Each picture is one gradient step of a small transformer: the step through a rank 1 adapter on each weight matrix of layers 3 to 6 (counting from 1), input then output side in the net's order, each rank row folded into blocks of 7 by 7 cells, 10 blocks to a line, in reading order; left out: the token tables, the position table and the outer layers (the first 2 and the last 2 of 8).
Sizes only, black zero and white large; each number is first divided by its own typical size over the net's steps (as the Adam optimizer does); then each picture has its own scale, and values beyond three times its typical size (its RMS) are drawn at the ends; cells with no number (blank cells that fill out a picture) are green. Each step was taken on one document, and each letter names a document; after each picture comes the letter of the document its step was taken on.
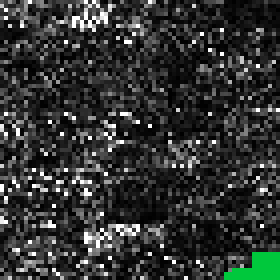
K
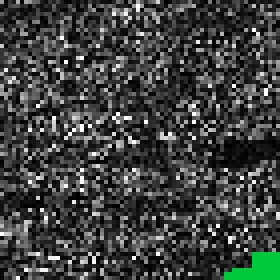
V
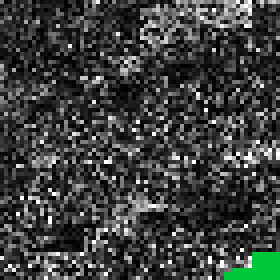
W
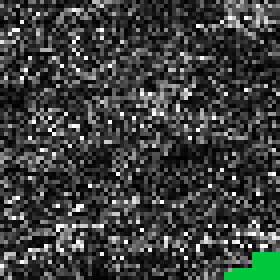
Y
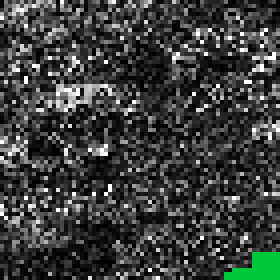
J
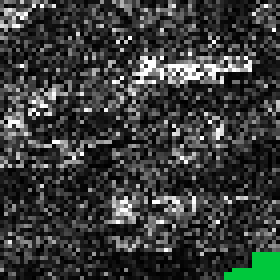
Y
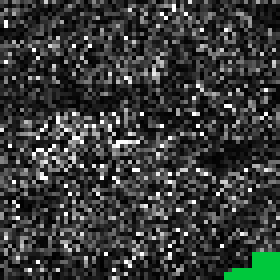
V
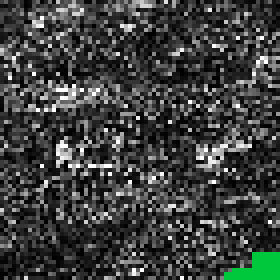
J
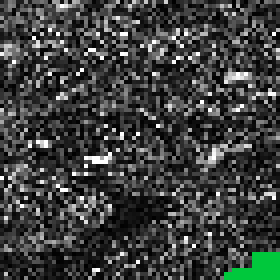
J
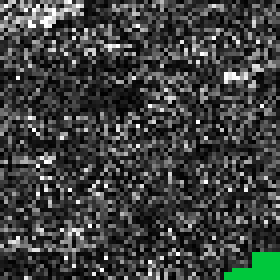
J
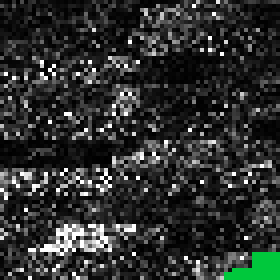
K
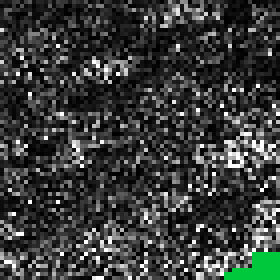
W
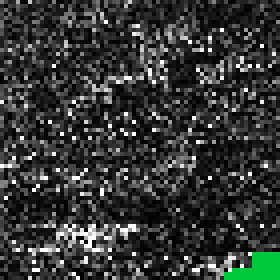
K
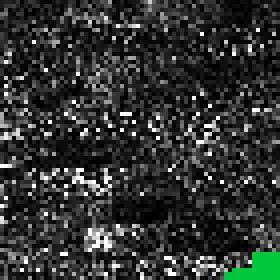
K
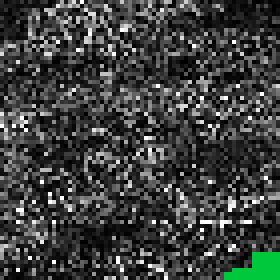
J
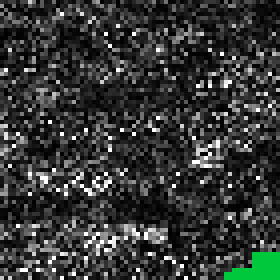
K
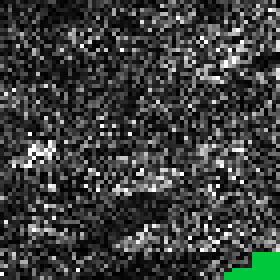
Y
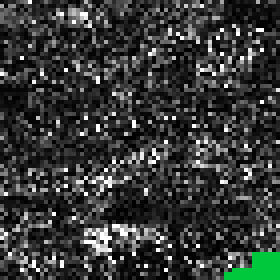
K
